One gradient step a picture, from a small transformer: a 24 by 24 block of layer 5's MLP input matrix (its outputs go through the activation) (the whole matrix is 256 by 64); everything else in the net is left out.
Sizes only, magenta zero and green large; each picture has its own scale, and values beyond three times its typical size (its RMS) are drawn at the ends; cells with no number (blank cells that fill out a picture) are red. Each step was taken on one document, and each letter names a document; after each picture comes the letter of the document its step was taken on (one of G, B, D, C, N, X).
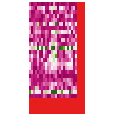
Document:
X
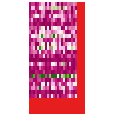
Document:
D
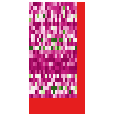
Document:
D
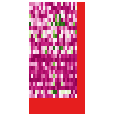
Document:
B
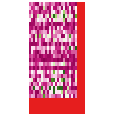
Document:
D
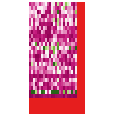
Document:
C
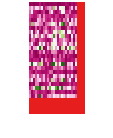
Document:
D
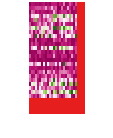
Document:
D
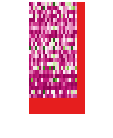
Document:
C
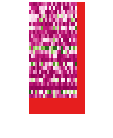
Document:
C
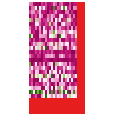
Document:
B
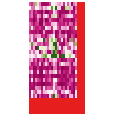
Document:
X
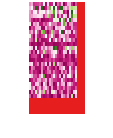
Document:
B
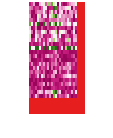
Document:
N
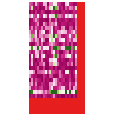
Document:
X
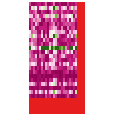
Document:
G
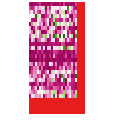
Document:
D
